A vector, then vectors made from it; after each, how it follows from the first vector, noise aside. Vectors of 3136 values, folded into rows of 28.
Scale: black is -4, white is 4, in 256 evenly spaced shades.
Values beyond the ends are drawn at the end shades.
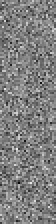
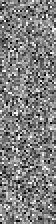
scaled up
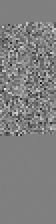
partly zeroed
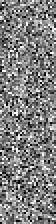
scaled up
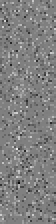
partly zeroed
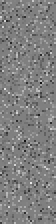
partly zeroed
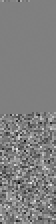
partly zeroed
